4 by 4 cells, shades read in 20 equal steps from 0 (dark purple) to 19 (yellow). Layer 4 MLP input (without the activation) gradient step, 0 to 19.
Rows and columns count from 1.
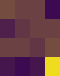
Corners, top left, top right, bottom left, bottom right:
6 0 1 19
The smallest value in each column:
1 0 1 0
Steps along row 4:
down up up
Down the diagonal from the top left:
6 4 4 19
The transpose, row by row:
6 2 5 1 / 5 4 5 0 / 5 5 4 1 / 0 5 6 19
